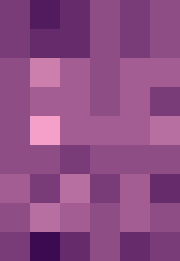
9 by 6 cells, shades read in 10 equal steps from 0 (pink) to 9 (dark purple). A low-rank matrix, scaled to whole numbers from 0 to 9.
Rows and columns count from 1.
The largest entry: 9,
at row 9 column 2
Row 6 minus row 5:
0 5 2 1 1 2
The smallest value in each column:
4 0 3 4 4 3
